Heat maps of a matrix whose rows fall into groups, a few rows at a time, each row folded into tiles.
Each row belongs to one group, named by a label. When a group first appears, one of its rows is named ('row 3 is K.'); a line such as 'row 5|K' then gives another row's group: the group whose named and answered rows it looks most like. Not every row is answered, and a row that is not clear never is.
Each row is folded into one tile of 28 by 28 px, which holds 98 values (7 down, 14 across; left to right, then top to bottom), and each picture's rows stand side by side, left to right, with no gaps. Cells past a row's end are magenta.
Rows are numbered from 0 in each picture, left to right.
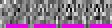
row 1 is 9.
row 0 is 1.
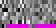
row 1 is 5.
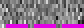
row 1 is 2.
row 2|5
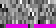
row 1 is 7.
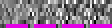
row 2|2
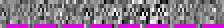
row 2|2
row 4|7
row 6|9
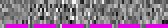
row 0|5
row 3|2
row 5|5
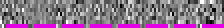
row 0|5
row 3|9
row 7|1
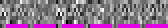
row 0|7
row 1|2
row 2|7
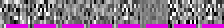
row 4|9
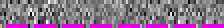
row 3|7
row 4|1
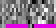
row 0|9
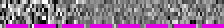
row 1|1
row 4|5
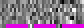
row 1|5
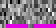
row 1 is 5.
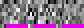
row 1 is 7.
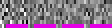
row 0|5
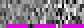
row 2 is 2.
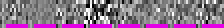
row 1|5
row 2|7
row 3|2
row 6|2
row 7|2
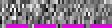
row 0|9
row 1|1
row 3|7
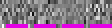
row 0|5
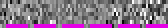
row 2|9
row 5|2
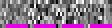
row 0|2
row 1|2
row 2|7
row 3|1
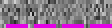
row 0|1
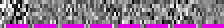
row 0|1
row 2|9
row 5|5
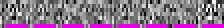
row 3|1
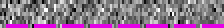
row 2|1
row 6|7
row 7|1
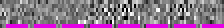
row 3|5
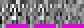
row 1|9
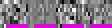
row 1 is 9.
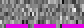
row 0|5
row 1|7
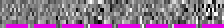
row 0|9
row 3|1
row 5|5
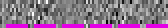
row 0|9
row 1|2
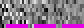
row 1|1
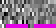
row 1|7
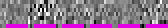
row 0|2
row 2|7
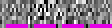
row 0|9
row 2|7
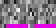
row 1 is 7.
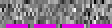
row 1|7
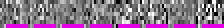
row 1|9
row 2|1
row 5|5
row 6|1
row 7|9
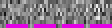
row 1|9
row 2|7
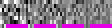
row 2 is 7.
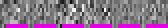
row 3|5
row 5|9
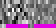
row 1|2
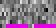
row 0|7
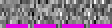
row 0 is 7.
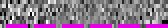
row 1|7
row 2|1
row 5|5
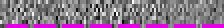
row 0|5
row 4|7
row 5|9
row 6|9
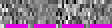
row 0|5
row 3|2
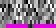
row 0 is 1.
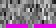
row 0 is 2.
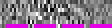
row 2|5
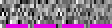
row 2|7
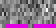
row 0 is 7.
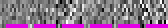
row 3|1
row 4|9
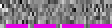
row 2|1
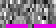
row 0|2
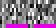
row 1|2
